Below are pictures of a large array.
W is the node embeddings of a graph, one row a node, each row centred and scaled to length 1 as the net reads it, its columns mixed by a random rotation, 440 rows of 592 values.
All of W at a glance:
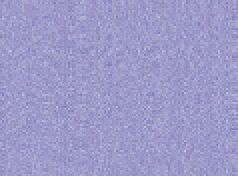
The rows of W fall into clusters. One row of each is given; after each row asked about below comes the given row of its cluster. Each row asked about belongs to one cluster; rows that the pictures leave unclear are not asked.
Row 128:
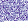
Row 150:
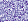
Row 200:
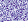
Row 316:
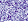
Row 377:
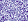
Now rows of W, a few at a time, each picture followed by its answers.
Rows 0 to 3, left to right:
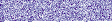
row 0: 377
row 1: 377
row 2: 128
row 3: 200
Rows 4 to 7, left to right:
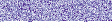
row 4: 200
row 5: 377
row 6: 200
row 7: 150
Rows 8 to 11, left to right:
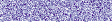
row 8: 200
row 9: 200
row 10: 150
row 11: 316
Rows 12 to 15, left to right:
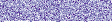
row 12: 128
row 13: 200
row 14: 377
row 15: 150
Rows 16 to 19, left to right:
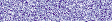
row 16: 150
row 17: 200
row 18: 128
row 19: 200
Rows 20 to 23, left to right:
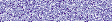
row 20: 150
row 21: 377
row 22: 128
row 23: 377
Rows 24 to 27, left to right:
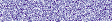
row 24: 200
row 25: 150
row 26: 377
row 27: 200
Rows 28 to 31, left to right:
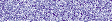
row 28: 128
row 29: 200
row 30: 200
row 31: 316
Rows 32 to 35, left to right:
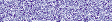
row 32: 150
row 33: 128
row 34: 377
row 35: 377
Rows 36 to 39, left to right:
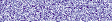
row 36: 377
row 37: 200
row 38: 316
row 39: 128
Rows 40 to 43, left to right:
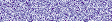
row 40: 150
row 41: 377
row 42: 150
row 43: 377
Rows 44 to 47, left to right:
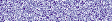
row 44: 377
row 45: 150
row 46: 150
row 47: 200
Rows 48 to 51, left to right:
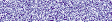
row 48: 150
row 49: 377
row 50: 316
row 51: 150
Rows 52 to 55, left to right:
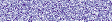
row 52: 200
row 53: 377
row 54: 128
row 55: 150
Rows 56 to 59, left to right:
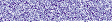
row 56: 150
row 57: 200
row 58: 128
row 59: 128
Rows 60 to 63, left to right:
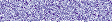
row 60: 150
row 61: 200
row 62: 128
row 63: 150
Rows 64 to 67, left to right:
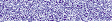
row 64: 128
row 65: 377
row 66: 316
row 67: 128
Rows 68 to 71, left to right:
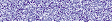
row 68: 200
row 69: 316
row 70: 128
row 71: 377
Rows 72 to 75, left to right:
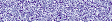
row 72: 150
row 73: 316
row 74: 316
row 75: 150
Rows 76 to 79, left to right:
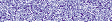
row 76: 316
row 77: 128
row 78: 200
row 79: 316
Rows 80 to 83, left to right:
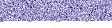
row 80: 150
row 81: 128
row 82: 316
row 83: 200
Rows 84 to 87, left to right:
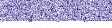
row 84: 200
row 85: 377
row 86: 200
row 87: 150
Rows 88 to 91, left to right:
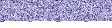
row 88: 377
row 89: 316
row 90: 377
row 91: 316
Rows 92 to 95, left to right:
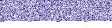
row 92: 377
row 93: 200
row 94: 377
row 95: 316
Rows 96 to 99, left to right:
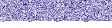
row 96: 200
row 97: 316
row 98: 316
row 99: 377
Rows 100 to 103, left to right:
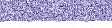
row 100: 150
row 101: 128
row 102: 200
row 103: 200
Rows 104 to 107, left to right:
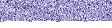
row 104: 316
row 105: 128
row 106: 377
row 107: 150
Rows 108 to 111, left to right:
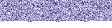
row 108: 200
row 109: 150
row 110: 150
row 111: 316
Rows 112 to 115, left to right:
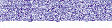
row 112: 200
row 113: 377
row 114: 128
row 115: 200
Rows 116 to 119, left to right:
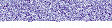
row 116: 200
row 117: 377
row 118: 128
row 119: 200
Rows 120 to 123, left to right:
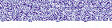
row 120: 200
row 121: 128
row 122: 316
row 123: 316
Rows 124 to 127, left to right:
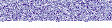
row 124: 200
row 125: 128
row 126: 150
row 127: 128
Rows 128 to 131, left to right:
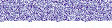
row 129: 128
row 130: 316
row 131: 128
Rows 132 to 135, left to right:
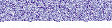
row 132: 150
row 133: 316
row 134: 128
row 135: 128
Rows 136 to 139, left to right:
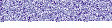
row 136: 377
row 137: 150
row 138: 150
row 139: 150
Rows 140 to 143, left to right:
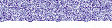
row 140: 316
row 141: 377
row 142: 377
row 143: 316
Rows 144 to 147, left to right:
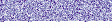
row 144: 377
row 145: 150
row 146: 200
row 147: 316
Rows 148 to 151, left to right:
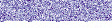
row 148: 316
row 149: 377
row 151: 128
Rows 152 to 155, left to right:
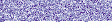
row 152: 377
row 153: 200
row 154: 150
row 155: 128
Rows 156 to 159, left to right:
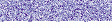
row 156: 200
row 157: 377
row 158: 200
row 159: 128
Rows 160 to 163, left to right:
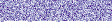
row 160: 128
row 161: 200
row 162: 200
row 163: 200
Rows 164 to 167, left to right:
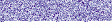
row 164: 377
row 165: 200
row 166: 150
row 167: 128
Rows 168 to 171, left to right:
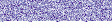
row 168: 200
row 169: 128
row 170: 316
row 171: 200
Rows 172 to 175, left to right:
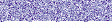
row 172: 316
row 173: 128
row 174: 150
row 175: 377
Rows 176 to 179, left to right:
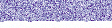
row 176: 316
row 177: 150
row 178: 128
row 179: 200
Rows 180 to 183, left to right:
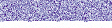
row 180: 200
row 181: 150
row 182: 128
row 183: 150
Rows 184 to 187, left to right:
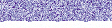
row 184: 316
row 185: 150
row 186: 200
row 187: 316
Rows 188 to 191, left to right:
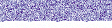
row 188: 200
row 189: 200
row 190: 316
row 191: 200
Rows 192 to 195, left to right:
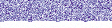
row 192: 128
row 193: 377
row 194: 316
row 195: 316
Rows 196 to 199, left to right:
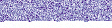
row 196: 377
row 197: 316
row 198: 128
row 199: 377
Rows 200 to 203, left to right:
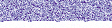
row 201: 150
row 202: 128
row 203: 316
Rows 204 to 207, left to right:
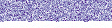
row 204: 150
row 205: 377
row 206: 150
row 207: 377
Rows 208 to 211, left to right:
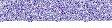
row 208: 200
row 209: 377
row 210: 128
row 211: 128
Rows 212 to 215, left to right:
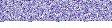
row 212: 377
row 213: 377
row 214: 150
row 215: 150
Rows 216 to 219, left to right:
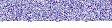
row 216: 200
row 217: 150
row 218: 316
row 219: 200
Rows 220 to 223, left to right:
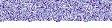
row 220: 128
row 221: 316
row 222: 377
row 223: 316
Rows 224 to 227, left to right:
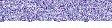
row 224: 377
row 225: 316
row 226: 200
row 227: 377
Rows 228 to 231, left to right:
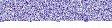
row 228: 150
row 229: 200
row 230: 128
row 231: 377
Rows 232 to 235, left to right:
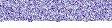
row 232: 128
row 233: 377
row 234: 377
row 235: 200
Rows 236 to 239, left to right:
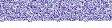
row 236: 128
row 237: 128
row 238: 128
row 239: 128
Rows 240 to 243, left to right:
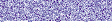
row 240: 128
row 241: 150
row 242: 377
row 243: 200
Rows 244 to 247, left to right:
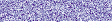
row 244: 150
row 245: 150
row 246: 316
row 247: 128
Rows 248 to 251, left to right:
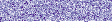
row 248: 150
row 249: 200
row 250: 128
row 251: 316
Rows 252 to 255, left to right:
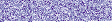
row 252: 377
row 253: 377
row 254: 150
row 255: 128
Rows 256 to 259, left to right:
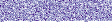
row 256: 128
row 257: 200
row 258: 128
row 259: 128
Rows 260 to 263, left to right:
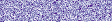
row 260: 377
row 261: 150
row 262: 377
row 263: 200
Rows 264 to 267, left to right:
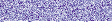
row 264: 128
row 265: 316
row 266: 200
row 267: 200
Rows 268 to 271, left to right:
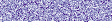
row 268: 200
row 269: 316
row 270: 150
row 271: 377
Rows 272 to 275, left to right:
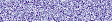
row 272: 150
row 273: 316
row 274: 150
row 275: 200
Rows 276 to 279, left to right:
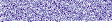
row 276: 200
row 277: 150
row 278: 128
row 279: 200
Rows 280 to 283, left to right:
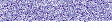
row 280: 200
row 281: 128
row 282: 200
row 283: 128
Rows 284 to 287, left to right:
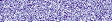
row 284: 377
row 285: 377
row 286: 316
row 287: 200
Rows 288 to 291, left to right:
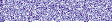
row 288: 377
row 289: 316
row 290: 128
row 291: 377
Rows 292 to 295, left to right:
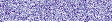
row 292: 128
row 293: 200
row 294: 200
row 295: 377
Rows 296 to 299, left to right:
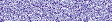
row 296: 377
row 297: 150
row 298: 150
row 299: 377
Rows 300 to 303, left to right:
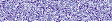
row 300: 128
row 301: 316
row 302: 377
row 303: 128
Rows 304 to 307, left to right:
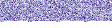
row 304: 128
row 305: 150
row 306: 128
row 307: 316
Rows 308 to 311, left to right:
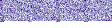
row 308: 377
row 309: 128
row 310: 377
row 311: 377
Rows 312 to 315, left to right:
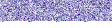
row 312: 200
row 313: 316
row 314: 150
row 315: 316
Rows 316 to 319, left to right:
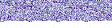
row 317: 128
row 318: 316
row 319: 128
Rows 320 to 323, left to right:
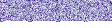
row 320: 316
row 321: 377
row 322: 377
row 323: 150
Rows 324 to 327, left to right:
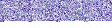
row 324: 377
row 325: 377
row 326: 128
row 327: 150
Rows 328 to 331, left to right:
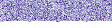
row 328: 200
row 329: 128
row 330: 316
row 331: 200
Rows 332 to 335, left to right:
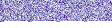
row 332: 377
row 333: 377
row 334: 316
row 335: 150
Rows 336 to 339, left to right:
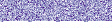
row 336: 200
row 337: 316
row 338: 150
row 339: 377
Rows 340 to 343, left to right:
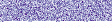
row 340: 200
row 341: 128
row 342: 150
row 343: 200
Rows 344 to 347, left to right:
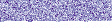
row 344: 316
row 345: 377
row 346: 200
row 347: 128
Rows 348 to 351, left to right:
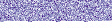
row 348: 316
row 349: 150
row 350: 377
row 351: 128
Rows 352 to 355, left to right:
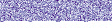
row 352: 316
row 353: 128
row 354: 377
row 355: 316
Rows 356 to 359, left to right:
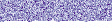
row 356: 150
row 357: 316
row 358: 200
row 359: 200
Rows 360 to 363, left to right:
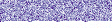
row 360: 150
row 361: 316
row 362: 316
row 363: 316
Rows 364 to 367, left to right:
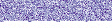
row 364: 128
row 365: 316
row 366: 128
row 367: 200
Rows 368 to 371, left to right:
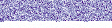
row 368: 377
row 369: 128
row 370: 150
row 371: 150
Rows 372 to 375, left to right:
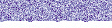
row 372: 316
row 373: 377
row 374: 316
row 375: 377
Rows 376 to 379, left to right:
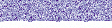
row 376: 200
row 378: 377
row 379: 377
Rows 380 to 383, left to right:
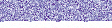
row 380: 150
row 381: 200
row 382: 377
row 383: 150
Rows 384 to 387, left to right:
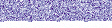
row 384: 128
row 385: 377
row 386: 128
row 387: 316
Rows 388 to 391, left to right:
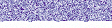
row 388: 200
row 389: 316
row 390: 200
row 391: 377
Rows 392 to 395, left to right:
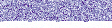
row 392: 200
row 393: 128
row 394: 150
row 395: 377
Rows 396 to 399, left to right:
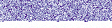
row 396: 200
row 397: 128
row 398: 200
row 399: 316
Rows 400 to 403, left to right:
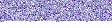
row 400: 316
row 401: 200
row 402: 150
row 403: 200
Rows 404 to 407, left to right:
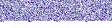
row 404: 128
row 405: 316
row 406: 128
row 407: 200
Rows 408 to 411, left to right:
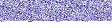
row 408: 128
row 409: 377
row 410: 316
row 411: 128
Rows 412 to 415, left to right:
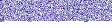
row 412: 377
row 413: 150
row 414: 200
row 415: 377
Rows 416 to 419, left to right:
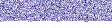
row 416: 128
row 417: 200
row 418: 128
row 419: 377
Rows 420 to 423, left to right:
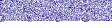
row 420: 377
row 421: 150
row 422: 316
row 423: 377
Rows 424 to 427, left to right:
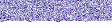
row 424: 316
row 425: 316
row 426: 377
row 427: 128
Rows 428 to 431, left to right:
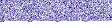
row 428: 377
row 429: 377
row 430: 316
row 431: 128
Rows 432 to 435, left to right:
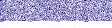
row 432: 377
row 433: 200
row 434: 128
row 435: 377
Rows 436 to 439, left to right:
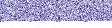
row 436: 150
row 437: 200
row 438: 377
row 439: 128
